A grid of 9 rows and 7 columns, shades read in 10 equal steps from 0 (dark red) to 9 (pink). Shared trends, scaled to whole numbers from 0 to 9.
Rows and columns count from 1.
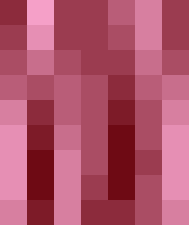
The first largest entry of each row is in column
2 2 2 7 1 1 1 1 1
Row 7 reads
8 0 7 4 0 3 8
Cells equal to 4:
13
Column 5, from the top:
5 4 3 2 1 0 0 0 2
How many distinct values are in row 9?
4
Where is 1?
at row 5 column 5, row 6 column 2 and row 9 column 2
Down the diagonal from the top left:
2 8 4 4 1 4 8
